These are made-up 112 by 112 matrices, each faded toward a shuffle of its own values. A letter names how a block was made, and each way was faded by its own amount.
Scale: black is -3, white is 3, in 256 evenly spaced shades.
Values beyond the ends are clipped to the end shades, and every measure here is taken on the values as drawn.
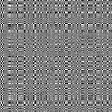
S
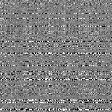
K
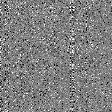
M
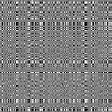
S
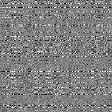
K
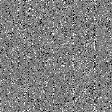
M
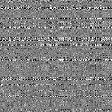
K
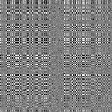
S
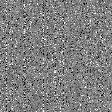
M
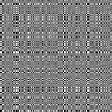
S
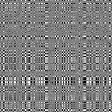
S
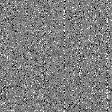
M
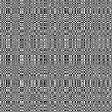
S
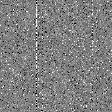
M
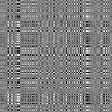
S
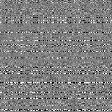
K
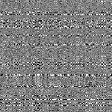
K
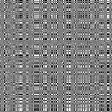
S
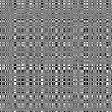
S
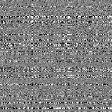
K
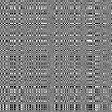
S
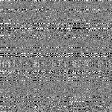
K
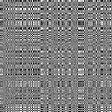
S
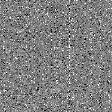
M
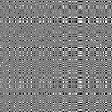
S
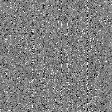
M
